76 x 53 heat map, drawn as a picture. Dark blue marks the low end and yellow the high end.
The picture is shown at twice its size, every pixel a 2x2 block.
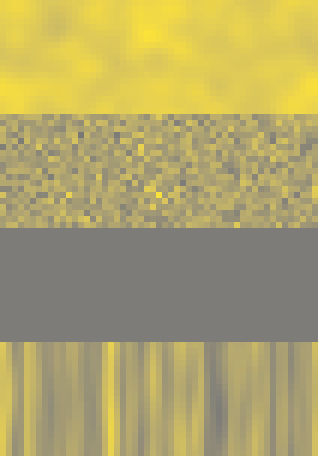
The table splits into 4 rows of 1 panel. Panel 1,1: very high, blotchy, faint in contrast. Panel 2,1: high, fine-grained. Panel 3,1: middling, flat. Panel 4,1: high, streaked downward.
